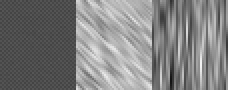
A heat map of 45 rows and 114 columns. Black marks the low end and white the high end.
The table splits into one row of 3 panels. Panel 1,1: low, checkered, faint in contrast. Panel 1,2: high, slanting down to the right. Panel 1,3: middling, streaked downward, strong in contrast.
